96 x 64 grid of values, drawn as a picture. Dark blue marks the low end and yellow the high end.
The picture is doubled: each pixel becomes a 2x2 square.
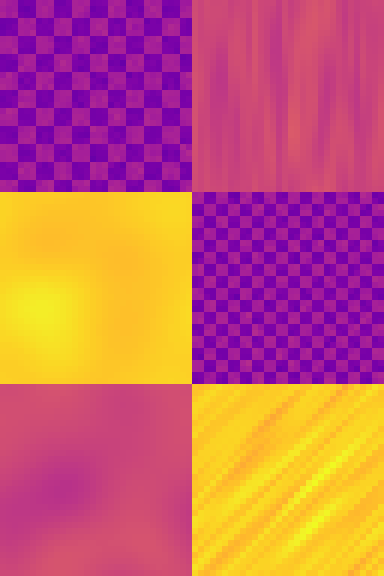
The table splits into 3 rows of 2 panels. Panel 1,1: low, checkered. Panel 1,2: middling, streaked downward, faint in contrast. Panel 2,1: very high, smooth, faint in contrast. Panel 2,2: low, checkered. Panel 3,1: middling, smooth, faint in contrast. Panel 3,2: very high, slanting up to the right, faint in contrast.
